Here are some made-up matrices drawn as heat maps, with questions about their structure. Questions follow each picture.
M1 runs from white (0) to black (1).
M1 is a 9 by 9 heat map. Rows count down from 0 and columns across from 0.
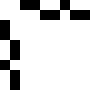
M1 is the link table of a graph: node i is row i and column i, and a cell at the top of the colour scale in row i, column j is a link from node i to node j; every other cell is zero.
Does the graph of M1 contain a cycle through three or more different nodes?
no
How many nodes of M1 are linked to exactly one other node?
7
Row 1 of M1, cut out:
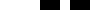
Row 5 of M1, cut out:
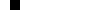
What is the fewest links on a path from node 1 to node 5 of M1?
1
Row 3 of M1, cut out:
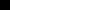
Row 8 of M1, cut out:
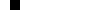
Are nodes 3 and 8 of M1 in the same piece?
no
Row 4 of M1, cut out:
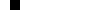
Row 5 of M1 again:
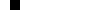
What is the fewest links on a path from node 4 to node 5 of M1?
2
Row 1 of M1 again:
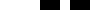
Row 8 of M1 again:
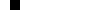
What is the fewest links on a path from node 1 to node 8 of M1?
1
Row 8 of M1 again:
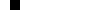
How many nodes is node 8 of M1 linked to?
1
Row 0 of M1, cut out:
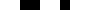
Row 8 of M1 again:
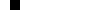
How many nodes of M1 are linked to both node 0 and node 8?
0
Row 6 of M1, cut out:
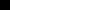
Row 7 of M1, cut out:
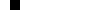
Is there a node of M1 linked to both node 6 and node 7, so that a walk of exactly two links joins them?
no
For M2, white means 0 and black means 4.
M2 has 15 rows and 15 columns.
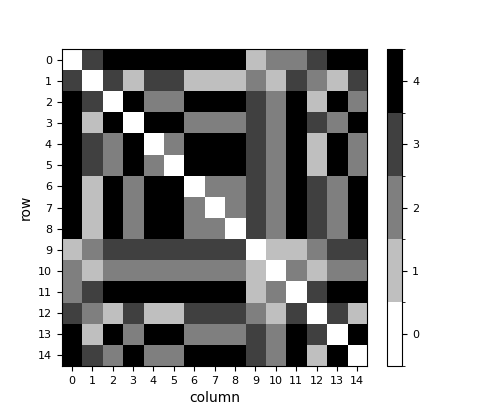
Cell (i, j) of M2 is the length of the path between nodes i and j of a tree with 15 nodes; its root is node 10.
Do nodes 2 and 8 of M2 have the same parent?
no
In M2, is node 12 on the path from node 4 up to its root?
yes
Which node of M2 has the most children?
1
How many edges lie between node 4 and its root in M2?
2
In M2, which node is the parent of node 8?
1
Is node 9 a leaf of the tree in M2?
no
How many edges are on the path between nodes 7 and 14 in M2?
4
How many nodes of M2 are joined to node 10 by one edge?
3
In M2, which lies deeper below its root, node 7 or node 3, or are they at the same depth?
the same depth
